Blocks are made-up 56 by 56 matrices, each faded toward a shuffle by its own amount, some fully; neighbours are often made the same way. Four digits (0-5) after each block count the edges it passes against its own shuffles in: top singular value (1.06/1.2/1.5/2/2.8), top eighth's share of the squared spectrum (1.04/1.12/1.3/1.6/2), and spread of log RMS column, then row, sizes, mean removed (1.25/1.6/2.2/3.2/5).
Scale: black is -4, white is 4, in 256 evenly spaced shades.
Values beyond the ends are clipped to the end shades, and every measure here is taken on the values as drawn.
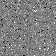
0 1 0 0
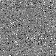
1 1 1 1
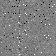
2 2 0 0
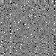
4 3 2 1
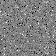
1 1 0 0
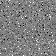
0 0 0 0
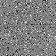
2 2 0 1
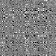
4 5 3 3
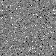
2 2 0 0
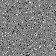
0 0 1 0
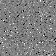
2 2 0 0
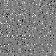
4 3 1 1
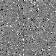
3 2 1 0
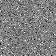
0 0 0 0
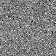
0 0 0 0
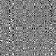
4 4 3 2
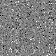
3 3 1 0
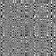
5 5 4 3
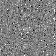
3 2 1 0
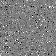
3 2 0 0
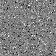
2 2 0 0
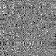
4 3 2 1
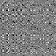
4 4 2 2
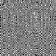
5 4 3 3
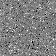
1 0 0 0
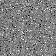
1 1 0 0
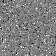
2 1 0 0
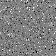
0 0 0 0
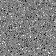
1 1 0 0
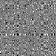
4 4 2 2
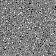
0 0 0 0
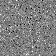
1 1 0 0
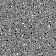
0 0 0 0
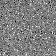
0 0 0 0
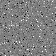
2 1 0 0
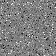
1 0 0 0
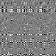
5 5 2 3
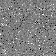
2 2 0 0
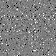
3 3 0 1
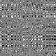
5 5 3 3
